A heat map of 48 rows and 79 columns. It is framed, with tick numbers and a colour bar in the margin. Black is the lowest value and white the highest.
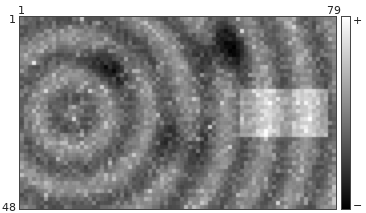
An odd patch, higher than its surroundings, sits in the middle right. Rings spread out from the middle left. The ninth with the highest average is the middle right. There are three dips.
